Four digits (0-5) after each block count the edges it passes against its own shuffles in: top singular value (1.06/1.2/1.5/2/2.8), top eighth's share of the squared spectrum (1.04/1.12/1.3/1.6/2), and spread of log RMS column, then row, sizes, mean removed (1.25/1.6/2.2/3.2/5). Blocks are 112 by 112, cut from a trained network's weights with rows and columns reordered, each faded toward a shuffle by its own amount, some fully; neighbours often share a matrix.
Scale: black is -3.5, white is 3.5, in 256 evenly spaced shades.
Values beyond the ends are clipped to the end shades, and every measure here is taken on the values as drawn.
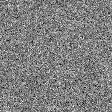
0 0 0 0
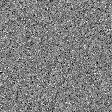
1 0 0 0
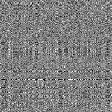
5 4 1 3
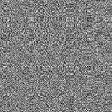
5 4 2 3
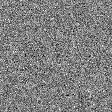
2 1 0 0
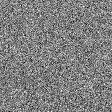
1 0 0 0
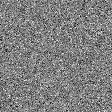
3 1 0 0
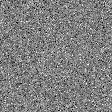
0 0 0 0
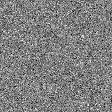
2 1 0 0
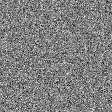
1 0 0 0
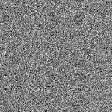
4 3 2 1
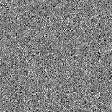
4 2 1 1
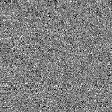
4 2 0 2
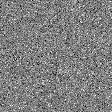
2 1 0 0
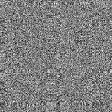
4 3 2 2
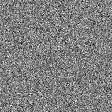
3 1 0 0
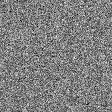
0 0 0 0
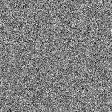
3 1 0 0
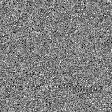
3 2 0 1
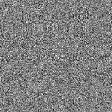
4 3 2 2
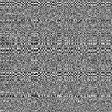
5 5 3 4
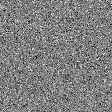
2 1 0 0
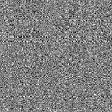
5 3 1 3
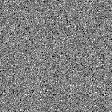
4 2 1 1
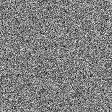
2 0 0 0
